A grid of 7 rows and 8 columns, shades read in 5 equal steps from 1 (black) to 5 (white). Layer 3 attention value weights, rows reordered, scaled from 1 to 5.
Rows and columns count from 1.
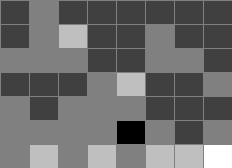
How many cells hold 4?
6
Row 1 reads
2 3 2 2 2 2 2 2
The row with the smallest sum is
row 1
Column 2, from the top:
3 3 3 2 2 3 4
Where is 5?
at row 7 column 8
